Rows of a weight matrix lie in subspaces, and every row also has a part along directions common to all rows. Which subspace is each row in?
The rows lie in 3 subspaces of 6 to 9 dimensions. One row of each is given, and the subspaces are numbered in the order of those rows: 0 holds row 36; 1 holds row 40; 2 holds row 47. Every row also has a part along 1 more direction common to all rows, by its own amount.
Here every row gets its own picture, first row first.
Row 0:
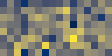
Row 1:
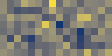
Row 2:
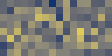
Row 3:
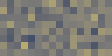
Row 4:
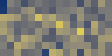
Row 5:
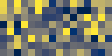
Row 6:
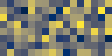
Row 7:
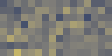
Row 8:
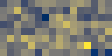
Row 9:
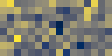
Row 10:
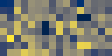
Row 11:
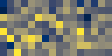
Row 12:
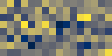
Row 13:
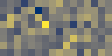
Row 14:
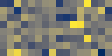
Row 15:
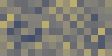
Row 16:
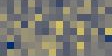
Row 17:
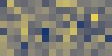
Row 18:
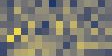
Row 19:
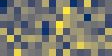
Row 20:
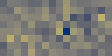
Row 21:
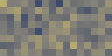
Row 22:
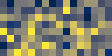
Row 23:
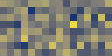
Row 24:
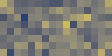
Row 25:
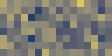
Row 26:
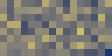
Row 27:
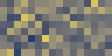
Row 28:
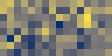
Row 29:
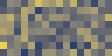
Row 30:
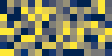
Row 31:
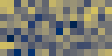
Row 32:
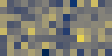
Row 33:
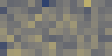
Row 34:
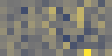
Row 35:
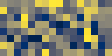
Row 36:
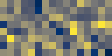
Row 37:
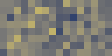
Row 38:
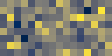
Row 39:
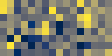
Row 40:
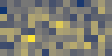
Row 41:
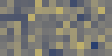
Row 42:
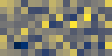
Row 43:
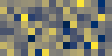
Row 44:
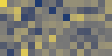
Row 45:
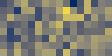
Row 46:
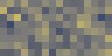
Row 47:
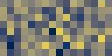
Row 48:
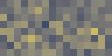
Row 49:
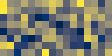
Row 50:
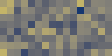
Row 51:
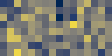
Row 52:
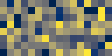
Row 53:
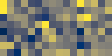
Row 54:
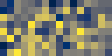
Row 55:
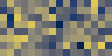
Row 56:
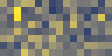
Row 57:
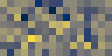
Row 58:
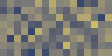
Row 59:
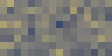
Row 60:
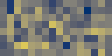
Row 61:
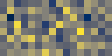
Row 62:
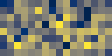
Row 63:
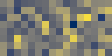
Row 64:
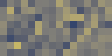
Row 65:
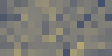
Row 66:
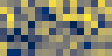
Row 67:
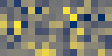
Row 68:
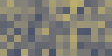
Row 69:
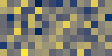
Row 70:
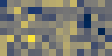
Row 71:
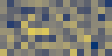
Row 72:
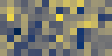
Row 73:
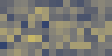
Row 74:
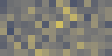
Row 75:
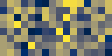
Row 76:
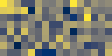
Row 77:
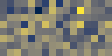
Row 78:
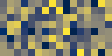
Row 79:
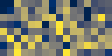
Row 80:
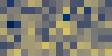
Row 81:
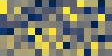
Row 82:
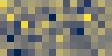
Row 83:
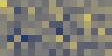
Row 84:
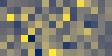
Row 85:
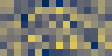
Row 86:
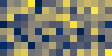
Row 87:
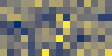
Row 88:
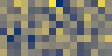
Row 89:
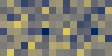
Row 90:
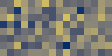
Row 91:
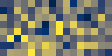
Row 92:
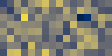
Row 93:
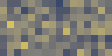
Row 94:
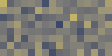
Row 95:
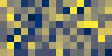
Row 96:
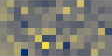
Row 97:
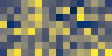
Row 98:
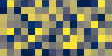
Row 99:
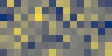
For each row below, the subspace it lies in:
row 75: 0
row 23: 2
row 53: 1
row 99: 0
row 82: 2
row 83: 0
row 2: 0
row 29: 1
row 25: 1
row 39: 0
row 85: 1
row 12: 0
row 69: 1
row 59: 0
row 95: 0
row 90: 2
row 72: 0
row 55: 2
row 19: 2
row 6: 2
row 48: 2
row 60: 2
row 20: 0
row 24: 1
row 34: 2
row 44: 1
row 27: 1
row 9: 2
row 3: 2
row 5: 2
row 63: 1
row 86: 0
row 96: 1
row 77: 2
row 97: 0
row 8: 0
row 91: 1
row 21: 1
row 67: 2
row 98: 1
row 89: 0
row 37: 2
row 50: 1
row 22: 0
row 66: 2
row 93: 2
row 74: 2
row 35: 1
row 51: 2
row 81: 1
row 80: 0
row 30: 1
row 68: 0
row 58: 1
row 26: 0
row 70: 0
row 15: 2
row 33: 0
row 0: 1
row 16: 2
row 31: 2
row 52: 2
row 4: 1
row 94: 1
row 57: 1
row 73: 1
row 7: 2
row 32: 0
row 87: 0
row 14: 2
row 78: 0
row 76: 2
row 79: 2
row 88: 2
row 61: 2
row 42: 2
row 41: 1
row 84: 1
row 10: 1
